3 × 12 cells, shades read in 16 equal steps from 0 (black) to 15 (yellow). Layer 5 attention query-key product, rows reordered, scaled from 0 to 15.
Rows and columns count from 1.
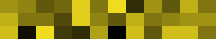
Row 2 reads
12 8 8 5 14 9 6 12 8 9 10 10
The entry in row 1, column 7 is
15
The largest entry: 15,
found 2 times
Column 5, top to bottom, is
14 14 3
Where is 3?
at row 1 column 8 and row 3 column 5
